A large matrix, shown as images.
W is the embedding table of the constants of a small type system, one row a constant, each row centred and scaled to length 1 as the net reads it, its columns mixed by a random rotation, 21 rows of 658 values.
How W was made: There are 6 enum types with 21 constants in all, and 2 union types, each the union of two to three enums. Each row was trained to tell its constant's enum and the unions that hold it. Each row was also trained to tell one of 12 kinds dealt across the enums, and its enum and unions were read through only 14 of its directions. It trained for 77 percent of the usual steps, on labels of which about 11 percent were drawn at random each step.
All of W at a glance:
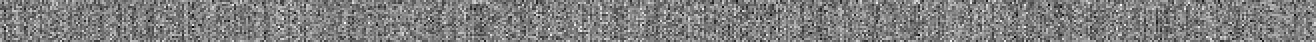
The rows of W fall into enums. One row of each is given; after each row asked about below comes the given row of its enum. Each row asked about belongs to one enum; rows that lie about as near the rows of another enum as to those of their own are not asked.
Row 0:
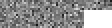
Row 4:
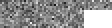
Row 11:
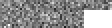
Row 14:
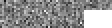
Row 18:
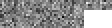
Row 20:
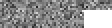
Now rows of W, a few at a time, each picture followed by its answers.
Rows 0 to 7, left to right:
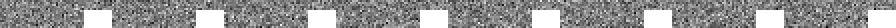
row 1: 0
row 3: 4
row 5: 14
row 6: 18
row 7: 4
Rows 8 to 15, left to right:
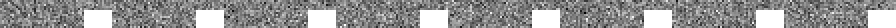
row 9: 11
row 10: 14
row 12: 20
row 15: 11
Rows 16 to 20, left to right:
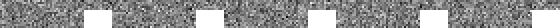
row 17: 4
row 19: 11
